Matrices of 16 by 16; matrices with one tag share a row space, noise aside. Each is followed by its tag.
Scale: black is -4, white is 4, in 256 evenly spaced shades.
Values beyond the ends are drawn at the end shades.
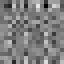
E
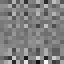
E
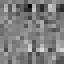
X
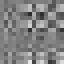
X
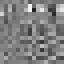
X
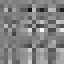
X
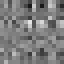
X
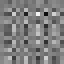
E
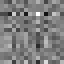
E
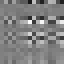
X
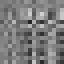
X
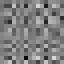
E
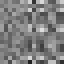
X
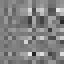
X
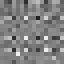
E
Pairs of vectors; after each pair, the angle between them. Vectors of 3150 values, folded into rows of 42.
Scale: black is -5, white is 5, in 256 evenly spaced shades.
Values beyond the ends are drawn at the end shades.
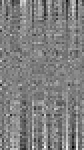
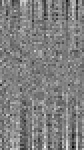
nearly parallel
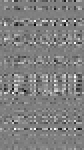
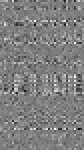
nearly parallel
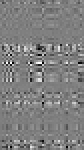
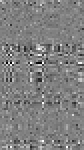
nearly opposite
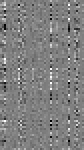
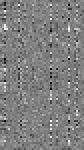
nearly opposite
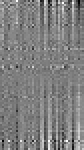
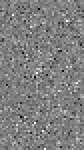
orthogonal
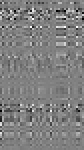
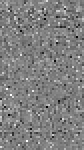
partly opposed
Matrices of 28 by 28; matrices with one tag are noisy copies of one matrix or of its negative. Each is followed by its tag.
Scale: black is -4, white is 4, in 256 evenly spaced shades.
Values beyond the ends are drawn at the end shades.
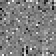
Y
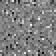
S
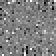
Y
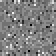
S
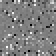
S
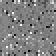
S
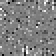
Y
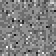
S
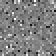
S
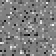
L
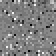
S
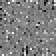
Y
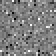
S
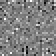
Y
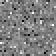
L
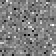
L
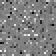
L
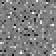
L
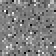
S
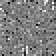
Y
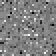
L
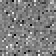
S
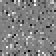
S
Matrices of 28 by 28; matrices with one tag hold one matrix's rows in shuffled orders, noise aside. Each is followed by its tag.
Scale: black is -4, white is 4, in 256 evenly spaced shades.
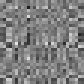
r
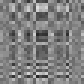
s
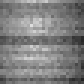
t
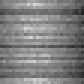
t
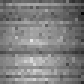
t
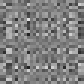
r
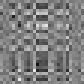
s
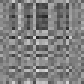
s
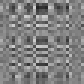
s
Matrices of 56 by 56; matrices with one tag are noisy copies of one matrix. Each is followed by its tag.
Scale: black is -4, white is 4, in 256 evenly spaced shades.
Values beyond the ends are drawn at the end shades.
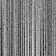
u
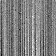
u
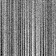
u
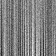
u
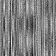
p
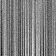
u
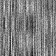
p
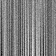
u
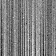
u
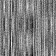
p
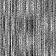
p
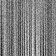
u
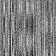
p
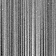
u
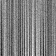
u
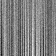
u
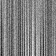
u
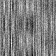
p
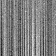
u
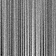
u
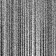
u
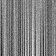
u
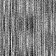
p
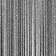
u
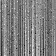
u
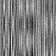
p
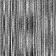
p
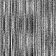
p
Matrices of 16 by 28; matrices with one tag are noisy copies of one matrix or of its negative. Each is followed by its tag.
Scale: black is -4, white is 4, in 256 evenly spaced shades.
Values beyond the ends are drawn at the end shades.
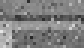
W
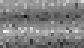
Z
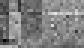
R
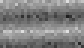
Z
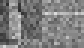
R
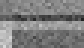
W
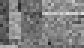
R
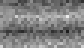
Z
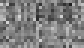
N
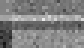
W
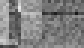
R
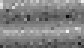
Z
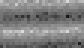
Z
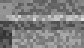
W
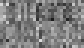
N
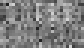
N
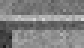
W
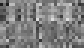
N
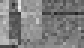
R
